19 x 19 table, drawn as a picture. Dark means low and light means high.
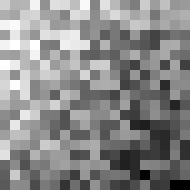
The bottom right is the ninth with the lowest average. There is an overall slope up to the top left. No regular stripes run through it. The top left is the ninth with the highest average. The values follow a bell shape. Neither half mirrors the other.
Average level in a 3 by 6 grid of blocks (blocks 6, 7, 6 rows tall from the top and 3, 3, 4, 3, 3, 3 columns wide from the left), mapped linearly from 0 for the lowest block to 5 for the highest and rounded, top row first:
544333 / 533211 / 332100
